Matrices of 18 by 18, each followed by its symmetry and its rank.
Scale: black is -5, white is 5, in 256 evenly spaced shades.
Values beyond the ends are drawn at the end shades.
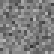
neither, full rank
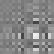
symmetric, rank two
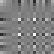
symmetric, rank one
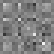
symmetric, rank three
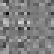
neither, rank three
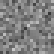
antisymmetric, full rank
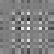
symmetric, rank one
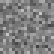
neither, full rank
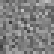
antisymmetric, full rank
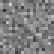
antisymmetric, full rank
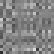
neither, rank three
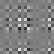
symmetric, rank one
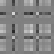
symmetric, rank one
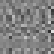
neither, rank three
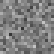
neither, full rank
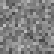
neither, full rank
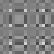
symmetric, rank one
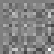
symmetric, rank two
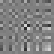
symmetric, rank two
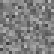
antisymmetric, full rank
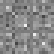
symmetric, rank three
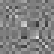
symmetric, rank three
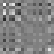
symmetric, rank two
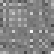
symmetric, rank three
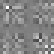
symmetric, rank three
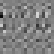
neither, rank three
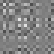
symmetric, rank two
